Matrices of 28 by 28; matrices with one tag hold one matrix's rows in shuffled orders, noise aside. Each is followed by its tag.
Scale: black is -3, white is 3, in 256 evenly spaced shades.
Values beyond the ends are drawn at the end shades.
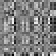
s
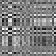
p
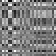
p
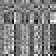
s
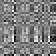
s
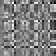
s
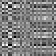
p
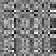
s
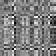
s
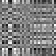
p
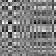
p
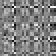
s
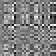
s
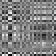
p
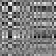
p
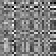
s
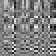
s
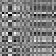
p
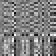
s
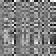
s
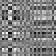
p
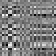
p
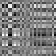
p
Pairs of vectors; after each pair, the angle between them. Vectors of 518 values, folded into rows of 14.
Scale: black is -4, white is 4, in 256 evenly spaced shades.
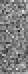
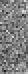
nearly parallel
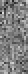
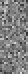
partly opposed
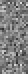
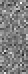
partly aligned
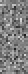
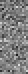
orthogonal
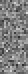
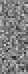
partly opposed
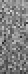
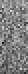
nearly parallel
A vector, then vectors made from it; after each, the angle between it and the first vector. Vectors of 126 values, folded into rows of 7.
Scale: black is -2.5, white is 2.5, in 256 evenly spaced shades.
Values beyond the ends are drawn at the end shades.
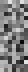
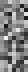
nearly parallel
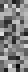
orthogonal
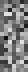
nearly opposite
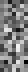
nearly opposite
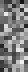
nearly opposite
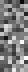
nearly opposite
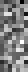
nearly opposite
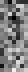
partly opposed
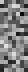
orthogonal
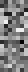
partly aligned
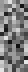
nearly parallel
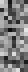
orthogonal
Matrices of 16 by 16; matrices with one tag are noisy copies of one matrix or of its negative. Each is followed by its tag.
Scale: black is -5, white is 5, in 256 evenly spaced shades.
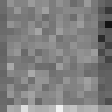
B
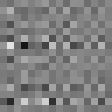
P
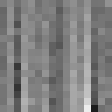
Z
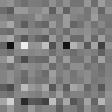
P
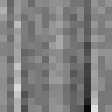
Z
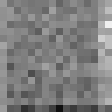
B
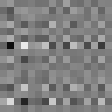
P
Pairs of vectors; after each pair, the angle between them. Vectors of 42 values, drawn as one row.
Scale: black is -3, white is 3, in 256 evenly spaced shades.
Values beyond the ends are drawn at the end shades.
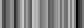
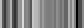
nearly parallel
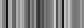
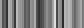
nearly parallel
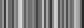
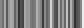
nearly opposite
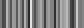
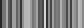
orthogonal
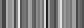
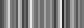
partly aligned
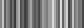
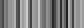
nearly opposite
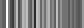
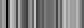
nearly opposite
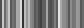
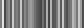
partly aligned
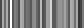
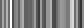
nearly parallel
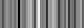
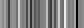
partly opposed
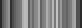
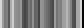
nearly opposite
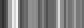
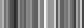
partly opposed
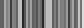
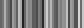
nearly parallel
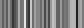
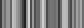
partly opposed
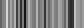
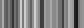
partly opposed
